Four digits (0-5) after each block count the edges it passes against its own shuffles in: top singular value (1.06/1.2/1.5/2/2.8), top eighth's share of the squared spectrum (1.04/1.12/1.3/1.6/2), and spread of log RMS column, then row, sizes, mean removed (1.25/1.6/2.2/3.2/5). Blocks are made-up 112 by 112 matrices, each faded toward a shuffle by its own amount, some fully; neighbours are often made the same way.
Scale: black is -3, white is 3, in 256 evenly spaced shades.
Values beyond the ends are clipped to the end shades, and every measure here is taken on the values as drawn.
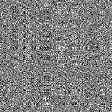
4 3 2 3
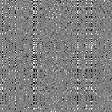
5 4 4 3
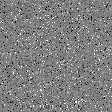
3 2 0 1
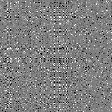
5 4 3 3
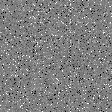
3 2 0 0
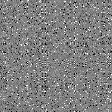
4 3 2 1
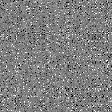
4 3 2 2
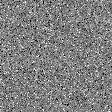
0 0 0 0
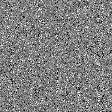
1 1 2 0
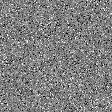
0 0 0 0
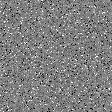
1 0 0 0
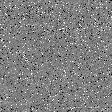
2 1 0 0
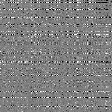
5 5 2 4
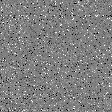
3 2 0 1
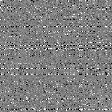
5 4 2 3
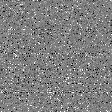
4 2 0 2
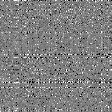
4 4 2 3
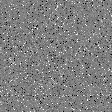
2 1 0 0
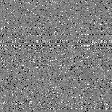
4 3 1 3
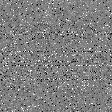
3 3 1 2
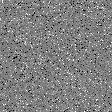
1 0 0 0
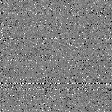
4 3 1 2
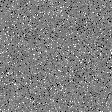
0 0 0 0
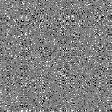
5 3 2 2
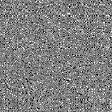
4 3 2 2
